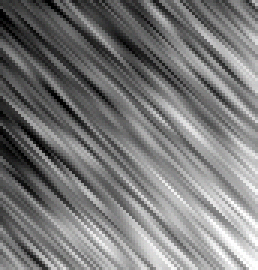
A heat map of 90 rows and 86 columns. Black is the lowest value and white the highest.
The top left is the ninth with the lowest average. Streaks slant down to the right. No row or column stands out. The histogram is bell-shaped. There is an overall slope up to the bottom right. The ninth with the highest average is the bottom right.
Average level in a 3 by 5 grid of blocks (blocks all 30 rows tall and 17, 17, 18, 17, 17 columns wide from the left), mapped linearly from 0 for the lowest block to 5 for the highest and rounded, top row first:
0 1 1 2 3 | 0 1 2 3 3 | 2 3 3 4 5
